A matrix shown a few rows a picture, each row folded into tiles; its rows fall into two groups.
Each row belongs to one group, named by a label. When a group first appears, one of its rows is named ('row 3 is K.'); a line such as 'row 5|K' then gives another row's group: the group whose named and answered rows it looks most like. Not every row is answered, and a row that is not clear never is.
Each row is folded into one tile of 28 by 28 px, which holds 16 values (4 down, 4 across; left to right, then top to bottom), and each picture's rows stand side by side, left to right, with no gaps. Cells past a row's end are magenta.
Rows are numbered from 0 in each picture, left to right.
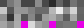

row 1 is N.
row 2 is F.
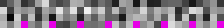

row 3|F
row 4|N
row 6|N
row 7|N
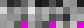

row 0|F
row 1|F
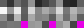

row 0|F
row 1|F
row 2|F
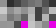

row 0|F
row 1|N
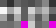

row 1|F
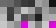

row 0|N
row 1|N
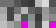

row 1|N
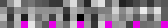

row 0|N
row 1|F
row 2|N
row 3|N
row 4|F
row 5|F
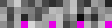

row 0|N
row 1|N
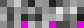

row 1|N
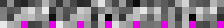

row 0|N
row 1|F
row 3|N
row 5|F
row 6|N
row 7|F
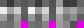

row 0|F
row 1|F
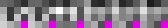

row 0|N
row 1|N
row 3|F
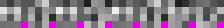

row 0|F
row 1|N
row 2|F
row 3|N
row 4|F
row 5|N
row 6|F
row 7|N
